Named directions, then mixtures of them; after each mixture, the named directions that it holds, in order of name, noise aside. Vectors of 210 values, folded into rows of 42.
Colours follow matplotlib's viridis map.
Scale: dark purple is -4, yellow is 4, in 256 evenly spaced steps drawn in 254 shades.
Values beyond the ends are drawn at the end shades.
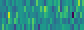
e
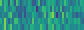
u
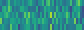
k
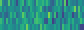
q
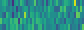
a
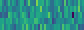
e, q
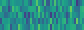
k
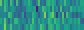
u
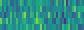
a, q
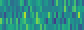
a, q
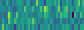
e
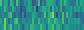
u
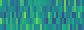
a, q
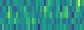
e, k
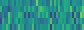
e, k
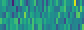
a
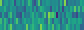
q, u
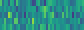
e, u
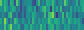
u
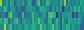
q, u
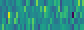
e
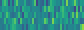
a, q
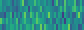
a, q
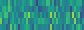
e, k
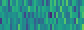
k, q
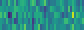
e, u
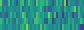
q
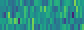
a, e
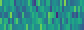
q, u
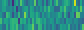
a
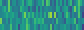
k, q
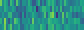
u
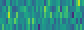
e, k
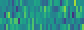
a, e
